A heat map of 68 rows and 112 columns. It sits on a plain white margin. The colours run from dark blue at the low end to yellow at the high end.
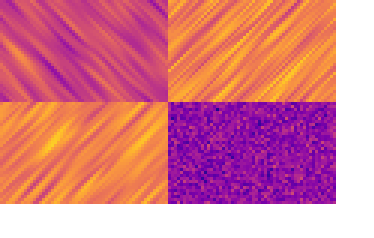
The table splits into 2 rows of 2 panels. Panel 1,1: middling, slanting down to the right. Panel 1,2: high, slanting up to the right. Panel 2,1: high, slanting up to the right. Panel 2,2: low, fine-grained.
